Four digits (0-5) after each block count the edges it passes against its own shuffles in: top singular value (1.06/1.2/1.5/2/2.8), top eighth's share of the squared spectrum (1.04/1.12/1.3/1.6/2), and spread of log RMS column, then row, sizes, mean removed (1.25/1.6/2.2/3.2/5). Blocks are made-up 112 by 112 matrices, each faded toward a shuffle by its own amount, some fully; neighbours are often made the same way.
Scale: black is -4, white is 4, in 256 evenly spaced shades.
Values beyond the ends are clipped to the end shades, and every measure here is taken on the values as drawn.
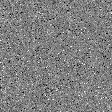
1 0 0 0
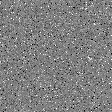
0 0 0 0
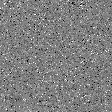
2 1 0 0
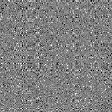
5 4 3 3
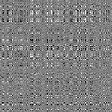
5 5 4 4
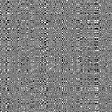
5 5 4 4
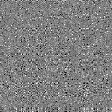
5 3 2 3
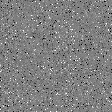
3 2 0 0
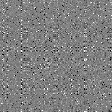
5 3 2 2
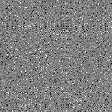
4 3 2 1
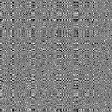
5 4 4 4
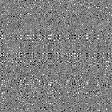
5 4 2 3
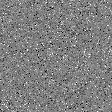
1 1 0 0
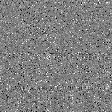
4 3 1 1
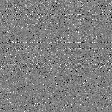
4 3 0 2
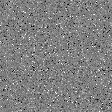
3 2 0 1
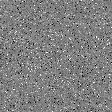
2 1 0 0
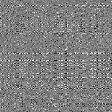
5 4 2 3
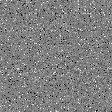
3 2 0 1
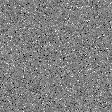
1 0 0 0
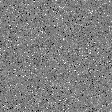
0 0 0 0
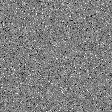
0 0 0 0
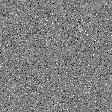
0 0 0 0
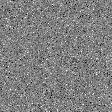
0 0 0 1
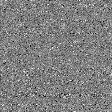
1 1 0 3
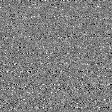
1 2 0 3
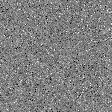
0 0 0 0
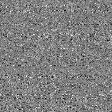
1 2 0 3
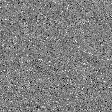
1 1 0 2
